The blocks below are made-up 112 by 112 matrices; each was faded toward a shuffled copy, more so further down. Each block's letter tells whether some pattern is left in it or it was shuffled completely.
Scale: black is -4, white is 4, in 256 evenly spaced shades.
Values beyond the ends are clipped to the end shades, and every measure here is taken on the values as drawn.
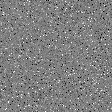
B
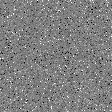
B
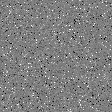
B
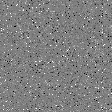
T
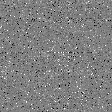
T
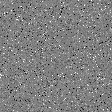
B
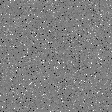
B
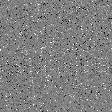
T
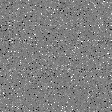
T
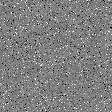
B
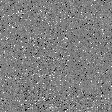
T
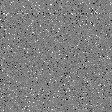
T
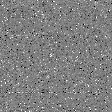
T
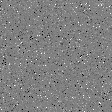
B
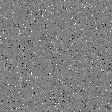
B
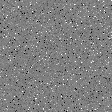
B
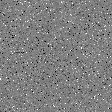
B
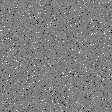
B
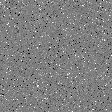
B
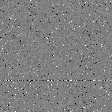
T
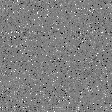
T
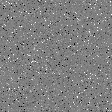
B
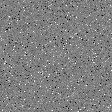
B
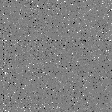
T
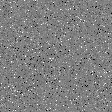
B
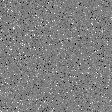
B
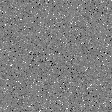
B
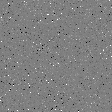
B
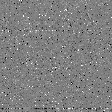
T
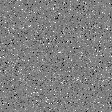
T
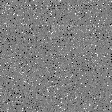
T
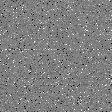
T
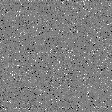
T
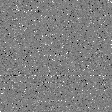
T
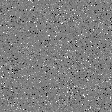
T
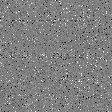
T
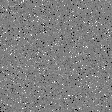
B
